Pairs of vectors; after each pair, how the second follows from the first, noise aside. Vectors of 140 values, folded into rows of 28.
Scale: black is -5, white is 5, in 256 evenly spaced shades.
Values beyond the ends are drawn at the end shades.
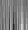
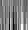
scaled up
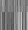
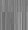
shrunk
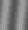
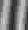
scaled up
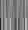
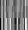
scaled up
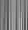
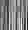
scaled up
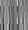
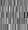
shuffled
